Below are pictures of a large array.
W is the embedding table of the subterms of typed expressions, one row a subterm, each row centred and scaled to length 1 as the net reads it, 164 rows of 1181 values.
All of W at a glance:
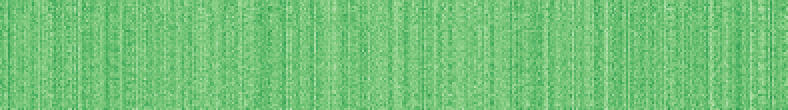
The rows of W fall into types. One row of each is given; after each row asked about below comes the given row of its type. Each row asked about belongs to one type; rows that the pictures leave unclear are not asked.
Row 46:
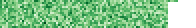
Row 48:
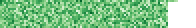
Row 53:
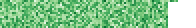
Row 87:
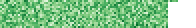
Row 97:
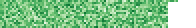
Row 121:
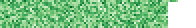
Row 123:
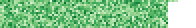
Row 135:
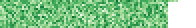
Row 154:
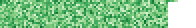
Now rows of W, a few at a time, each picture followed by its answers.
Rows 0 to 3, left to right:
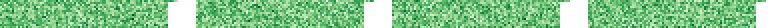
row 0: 154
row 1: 87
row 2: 135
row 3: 97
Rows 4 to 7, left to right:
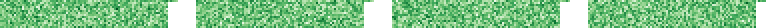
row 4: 135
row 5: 154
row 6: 121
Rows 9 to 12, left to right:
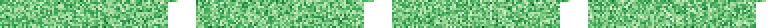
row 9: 154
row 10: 46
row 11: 154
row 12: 135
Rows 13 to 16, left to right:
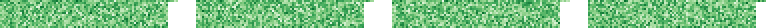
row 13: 135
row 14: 135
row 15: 123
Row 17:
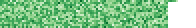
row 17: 154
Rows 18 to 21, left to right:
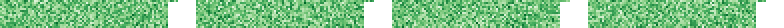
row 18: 53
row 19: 87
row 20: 121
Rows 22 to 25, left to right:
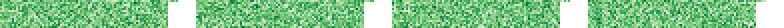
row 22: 53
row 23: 87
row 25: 48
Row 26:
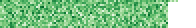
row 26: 135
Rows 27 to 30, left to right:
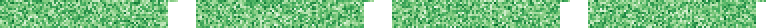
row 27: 48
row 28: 135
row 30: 53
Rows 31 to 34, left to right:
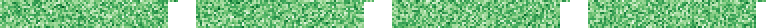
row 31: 87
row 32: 97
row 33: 53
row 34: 53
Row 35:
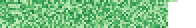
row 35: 48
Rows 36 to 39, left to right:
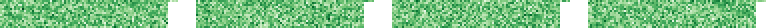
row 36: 123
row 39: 123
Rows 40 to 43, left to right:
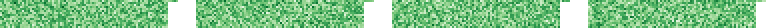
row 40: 121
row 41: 121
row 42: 87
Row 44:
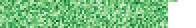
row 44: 123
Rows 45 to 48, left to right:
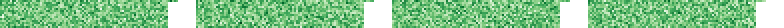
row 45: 46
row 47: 121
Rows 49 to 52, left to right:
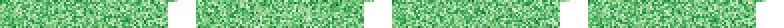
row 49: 154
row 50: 97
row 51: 48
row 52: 154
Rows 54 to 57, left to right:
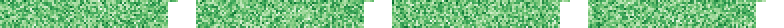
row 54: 121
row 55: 87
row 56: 46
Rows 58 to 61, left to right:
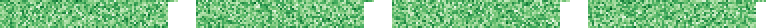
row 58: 135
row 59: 154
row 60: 48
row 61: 97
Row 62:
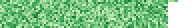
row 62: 87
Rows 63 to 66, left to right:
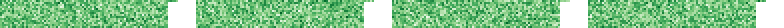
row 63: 154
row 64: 97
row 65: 48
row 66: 46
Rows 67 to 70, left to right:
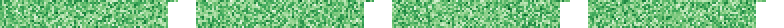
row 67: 97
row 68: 53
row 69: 87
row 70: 87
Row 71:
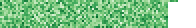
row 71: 53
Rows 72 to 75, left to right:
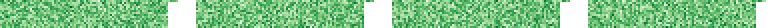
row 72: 121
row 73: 53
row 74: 53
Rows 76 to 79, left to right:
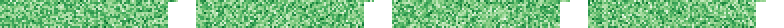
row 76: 154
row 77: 53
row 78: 87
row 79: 48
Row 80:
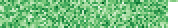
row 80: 123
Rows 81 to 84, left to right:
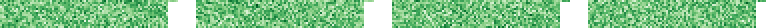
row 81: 123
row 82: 48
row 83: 53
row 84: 87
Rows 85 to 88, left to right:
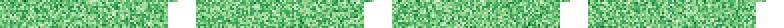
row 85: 135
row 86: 154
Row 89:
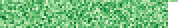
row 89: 48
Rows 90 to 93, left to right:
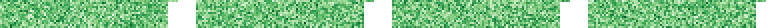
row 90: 121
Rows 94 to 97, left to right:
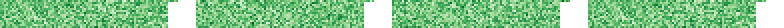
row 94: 97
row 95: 53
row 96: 46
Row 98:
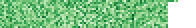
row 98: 97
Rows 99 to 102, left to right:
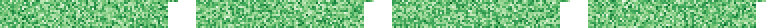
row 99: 87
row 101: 154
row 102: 135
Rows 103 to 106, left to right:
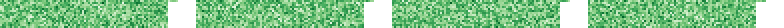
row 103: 123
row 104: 135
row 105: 154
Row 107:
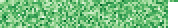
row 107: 87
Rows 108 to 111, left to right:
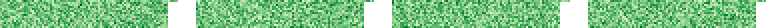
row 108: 121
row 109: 97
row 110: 46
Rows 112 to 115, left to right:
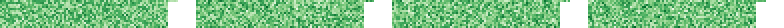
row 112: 48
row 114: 53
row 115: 97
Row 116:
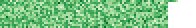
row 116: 154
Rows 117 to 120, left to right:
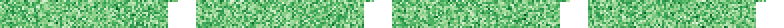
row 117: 87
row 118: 53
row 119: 154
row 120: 97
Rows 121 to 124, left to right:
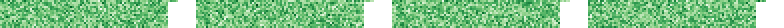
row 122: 48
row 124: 46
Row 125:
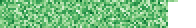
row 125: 48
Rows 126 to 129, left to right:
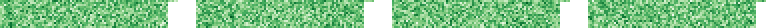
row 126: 123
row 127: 87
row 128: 121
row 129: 121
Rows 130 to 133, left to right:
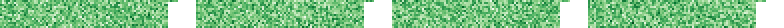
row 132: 121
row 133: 46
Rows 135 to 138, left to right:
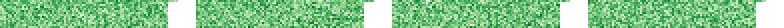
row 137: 135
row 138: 154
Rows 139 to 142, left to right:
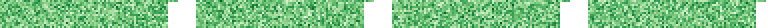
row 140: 135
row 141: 53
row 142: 87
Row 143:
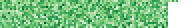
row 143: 53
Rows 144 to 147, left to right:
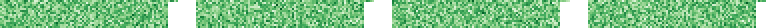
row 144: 53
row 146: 48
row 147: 87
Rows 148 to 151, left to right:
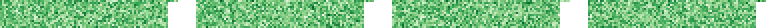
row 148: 97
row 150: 123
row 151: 46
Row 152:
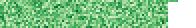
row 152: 97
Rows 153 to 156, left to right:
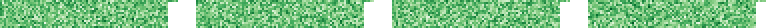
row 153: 97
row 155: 97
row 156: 121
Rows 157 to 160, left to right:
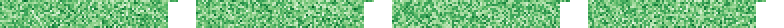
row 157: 53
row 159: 87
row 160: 97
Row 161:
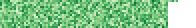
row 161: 53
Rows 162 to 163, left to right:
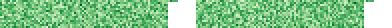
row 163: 87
